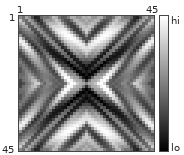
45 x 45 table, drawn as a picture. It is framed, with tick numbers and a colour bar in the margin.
No seam splits the table. No row or column stands out. On average the colour sits 50% of the way up the scale. Its left and right halves mirror each other, and so do its top and bottom. The ninth with the lowest average is the centre.
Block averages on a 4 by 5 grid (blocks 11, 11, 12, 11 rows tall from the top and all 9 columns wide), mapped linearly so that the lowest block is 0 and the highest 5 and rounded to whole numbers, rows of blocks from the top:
24542
21012
21112
24542
